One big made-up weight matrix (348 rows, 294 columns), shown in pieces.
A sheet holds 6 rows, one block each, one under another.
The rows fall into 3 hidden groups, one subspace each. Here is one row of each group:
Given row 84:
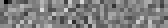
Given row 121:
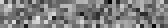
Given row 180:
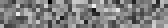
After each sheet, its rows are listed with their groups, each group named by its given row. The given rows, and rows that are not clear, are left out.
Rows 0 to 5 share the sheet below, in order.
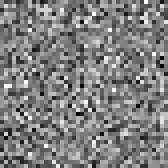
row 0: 121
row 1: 121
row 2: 121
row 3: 84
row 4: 180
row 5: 180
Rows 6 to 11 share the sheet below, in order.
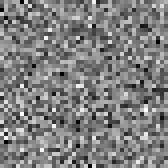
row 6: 180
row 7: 180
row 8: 121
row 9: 180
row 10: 180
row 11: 84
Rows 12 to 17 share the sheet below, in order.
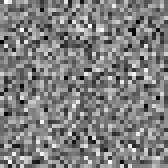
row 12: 84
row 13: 180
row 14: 121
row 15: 180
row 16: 84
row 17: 121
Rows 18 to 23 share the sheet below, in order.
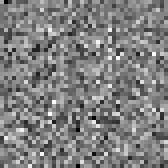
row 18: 84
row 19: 121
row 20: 121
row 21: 121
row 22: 180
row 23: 121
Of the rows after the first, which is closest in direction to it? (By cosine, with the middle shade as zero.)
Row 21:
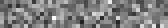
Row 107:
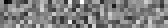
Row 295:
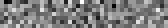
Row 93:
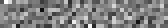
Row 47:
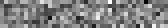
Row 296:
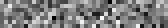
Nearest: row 47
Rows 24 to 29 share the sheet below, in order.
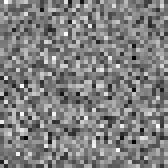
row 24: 84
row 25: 180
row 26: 180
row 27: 180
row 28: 180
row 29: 180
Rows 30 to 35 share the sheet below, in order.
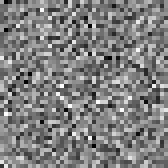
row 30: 84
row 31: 84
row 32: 121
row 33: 180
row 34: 84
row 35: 180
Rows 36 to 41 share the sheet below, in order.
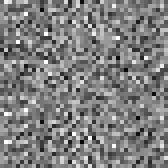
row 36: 84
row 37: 180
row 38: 121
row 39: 180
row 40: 84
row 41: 84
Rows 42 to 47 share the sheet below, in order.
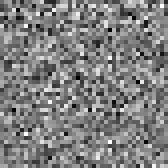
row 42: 180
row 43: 121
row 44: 121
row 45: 84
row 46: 121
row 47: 121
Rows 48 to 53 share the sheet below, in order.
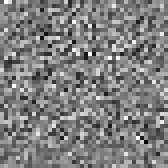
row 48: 84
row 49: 84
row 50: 121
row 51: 180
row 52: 121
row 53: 121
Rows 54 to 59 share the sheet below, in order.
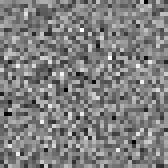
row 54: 121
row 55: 84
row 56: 121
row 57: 180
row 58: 84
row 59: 180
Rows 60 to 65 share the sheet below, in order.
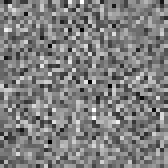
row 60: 84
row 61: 84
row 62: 84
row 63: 121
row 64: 180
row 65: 180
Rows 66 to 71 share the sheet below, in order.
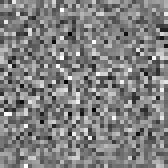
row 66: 180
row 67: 121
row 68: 180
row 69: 180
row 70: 84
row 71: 180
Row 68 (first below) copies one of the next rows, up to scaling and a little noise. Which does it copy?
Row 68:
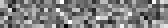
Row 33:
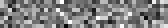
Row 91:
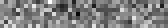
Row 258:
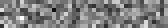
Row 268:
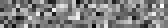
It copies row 33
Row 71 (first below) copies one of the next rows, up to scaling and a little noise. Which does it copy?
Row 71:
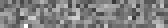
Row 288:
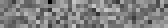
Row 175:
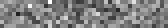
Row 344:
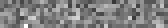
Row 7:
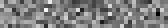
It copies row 344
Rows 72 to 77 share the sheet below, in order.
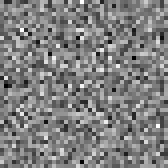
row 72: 84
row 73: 180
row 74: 180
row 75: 84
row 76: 180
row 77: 121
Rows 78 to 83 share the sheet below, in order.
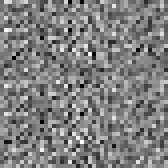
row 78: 84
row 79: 84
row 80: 180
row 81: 84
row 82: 84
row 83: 84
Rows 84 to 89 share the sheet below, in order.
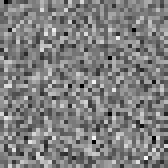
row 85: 180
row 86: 121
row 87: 84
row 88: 121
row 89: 180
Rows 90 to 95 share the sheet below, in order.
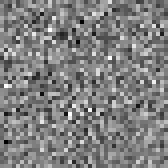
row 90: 121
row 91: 180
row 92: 121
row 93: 84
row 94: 84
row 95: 84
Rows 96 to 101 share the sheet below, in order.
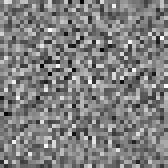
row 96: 84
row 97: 180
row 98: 84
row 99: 180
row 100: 84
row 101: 180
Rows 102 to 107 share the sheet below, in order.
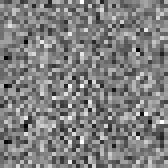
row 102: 84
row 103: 121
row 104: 84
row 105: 84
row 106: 121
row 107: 84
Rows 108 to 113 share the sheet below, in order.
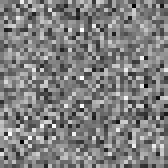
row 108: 180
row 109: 84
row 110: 121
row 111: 121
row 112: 180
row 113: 180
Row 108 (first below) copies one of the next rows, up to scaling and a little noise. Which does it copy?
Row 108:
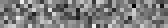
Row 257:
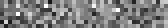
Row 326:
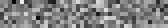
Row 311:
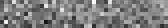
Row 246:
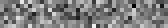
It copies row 246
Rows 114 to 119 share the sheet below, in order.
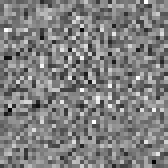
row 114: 121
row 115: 84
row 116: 84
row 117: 121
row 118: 84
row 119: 121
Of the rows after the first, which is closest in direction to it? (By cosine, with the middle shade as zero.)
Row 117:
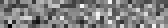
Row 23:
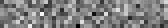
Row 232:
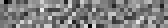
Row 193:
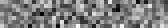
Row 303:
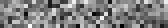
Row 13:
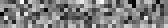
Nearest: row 193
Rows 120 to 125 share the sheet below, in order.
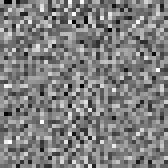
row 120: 84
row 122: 121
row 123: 84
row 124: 84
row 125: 84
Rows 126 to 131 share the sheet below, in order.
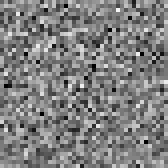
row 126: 180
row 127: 121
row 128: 180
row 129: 84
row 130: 180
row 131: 121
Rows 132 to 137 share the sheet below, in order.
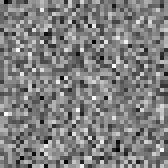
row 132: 84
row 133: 121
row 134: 121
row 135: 121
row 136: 84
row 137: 121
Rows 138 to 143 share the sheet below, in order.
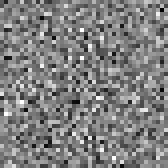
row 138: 180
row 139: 84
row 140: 84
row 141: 180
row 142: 84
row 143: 84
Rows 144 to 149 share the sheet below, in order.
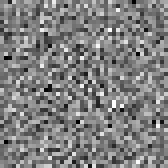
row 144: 180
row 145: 121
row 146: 84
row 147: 84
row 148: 180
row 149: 84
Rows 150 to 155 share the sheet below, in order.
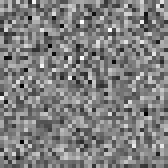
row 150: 121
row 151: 121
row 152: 84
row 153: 180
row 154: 121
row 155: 180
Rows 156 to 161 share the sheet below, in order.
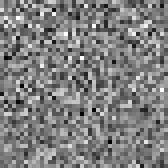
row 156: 180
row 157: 180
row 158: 84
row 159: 180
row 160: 84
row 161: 121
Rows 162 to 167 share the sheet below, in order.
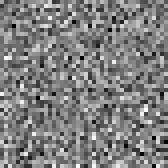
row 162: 84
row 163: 121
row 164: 84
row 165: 180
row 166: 121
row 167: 121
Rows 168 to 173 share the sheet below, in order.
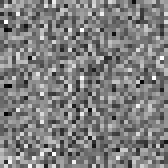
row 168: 180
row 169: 84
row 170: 121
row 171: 84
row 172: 84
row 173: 180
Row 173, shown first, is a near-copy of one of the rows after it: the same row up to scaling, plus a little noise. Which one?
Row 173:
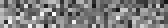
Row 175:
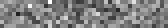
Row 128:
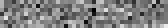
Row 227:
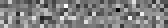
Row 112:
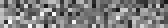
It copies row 112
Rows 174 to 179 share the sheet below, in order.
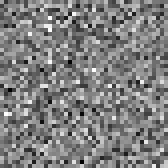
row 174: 84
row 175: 180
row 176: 121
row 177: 121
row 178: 84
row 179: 121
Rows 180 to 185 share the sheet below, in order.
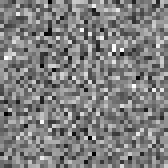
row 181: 84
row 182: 84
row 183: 180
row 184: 84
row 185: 180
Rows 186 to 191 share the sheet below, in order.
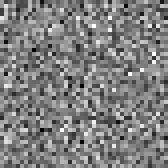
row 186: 121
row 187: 121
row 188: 180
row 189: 84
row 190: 180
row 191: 84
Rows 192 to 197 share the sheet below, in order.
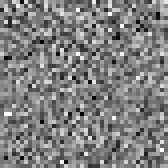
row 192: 180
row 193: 121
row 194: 84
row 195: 121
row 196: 84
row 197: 121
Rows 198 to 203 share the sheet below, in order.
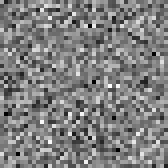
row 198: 84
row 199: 121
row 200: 180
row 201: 121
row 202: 84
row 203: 180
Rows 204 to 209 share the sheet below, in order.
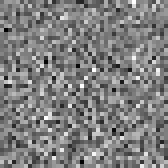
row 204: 180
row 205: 84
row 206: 180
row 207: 84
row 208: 84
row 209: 121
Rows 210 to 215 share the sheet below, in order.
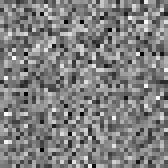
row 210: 121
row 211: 121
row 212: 180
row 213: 121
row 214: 84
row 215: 84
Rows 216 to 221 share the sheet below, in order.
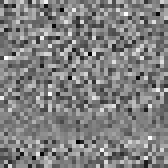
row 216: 121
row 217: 84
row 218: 84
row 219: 180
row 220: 180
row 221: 180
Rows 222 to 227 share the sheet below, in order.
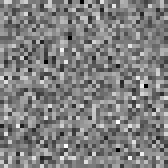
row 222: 84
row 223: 121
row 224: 180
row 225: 121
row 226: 180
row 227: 180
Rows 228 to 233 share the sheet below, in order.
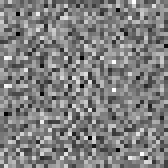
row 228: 180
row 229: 121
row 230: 84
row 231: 84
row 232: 84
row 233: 180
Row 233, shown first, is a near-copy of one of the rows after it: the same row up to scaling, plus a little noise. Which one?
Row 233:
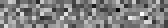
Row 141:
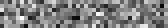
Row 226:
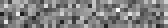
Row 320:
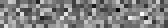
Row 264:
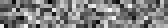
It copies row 320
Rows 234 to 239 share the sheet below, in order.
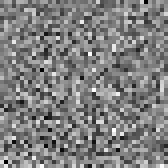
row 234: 121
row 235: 84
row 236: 121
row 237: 180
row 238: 84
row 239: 180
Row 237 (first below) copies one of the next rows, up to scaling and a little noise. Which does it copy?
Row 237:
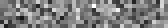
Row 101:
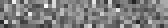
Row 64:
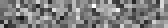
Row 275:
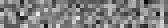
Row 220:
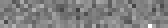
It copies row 64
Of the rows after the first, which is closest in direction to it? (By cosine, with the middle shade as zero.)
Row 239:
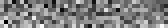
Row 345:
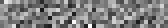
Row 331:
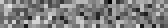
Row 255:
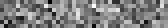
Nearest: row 345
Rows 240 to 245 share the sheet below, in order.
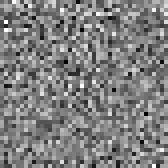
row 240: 180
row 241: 84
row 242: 180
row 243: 84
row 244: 121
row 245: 121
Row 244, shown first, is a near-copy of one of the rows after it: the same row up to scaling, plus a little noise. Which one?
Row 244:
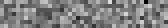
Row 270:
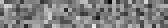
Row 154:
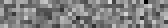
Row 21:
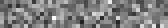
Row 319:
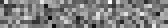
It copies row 154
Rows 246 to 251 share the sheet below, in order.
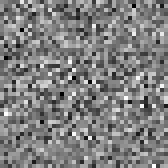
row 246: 180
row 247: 180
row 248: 84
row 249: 121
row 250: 84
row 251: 121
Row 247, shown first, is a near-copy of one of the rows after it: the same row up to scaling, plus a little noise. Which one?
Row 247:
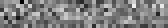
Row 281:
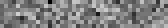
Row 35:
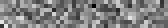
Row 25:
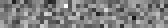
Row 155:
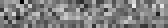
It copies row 155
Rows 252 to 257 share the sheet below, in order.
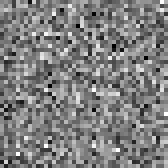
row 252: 121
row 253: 84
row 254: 121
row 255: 180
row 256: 121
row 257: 180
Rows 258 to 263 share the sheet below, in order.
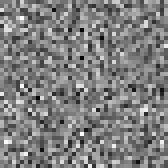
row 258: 180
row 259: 84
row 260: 84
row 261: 180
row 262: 121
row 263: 84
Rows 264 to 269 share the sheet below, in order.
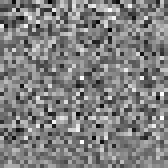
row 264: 180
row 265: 121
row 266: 121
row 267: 180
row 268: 180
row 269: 84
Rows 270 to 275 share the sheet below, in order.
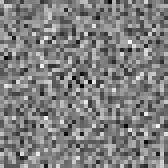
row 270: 121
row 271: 180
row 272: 84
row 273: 84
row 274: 121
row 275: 180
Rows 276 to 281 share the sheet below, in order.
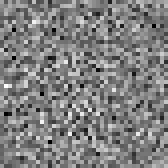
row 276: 121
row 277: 180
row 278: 180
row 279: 84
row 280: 84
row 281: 180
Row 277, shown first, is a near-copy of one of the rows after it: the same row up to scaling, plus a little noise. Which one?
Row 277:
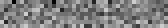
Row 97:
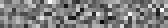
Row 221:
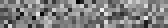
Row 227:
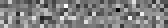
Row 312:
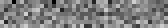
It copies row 312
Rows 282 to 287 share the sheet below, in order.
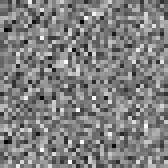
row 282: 121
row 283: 84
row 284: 180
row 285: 121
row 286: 121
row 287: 84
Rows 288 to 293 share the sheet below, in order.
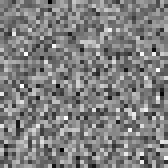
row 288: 180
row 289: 121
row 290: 121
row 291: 180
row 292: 180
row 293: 121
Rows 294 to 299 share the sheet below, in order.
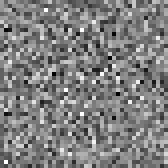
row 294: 180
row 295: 84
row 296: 121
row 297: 180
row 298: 84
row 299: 180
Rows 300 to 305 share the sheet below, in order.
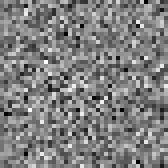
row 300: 121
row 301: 180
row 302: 121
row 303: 121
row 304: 84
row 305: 121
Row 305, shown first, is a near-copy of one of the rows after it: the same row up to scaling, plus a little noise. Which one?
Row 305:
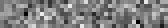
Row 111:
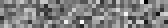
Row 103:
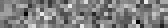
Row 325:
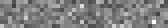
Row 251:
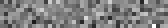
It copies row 103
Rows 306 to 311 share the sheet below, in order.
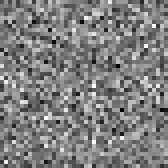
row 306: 121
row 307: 180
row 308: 180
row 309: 180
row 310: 84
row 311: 180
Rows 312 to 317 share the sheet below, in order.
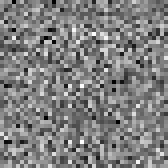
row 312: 180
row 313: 180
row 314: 121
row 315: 84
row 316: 180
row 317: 84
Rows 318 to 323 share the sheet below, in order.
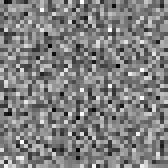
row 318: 84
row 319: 121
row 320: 180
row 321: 121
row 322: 84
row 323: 180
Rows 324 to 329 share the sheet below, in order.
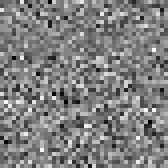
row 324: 180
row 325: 121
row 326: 180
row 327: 180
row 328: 121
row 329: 84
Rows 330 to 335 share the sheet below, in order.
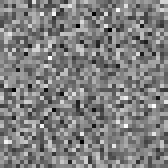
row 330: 121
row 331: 121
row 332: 180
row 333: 121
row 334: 121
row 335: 84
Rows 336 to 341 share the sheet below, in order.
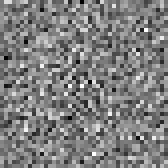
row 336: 84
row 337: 121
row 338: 84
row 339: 84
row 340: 121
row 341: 121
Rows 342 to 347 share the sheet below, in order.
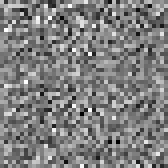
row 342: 121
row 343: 84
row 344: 180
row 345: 84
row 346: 84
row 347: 121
